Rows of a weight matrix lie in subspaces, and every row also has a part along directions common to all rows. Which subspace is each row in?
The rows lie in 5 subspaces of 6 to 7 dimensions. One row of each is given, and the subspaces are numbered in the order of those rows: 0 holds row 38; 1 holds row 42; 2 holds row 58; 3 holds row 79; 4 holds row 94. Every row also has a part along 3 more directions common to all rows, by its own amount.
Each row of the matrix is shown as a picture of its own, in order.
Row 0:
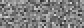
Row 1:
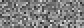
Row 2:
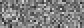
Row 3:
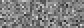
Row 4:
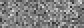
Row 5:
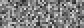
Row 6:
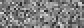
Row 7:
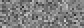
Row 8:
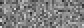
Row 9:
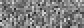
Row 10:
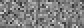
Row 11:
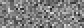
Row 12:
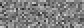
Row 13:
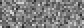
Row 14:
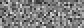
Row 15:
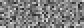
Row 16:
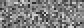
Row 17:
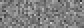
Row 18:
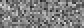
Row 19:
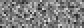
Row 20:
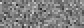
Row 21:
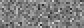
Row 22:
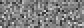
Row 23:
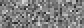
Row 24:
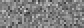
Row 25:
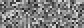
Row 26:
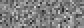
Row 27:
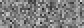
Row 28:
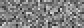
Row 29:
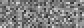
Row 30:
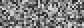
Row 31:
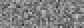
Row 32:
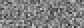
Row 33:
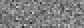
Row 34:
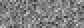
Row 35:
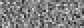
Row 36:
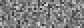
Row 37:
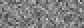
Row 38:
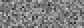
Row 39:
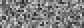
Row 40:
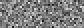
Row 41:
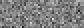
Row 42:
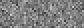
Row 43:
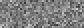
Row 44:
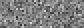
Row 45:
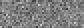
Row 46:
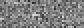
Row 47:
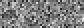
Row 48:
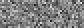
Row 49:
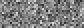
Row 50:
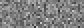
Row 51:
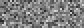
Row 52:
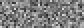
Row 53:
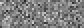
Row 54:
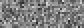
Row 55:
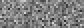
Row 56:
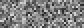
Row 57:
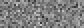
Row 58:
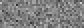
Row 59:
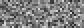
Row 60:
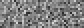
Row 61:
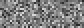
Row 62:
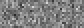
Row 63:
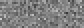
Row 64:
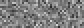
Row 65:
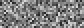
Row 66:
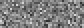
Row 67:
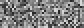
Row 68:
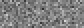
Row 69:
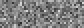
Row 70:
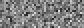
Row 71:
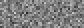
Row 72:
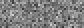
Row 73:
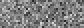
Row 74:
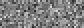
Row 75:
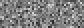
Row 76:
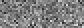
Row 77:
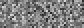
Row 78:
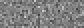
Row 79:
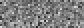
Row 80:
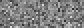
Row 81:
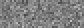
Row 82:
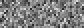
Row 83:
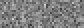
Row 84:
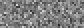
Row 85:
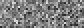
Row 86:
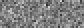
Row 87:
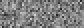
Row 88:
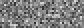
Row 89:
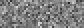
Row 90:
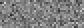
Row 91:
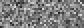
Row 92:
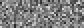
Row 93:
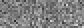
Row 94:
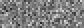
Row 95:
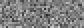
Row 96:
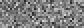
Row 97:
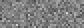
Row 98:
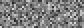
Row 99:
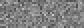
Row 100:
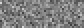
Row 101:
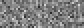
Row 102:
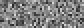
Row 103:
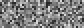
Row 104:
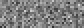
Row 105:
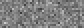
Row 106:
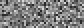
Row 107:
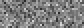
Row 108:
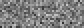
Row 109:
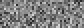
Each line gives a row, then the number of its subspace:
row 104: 4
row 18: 3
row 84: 2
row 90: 1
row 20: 2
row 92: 4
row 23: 3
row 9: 2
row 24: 0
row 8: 1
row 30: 1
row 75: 3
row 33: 2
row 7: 0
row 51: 2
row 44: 2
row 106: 3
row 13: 2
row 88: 4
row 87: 4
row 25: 1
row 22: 2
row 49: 1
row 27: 4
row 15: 3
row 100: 2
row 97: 1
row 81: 3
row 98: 0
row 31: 2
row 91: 0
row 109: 2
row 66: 2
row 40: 0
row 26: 2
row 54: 4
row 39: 3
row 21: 1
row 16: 3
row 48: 1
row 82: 4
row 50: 3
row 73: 0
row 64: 1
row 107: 0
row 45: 0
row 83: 4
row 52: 4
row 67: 0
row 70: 3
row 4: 1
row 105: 0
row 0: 0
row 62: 4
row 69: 4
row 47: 4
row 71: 3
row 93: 0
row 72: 1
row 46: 3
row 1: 0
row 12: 3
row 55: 0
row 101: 4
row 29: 4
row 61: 3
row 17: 1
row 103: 4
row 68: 0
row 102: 4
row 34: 1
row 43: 1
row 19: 2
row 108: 4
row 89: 3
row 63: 1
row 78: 2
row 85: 0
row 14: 3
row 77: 1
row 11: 2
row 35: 2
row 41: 2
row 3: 0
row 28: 2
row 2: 4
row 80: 1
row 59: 2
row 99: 3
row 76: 0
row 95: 4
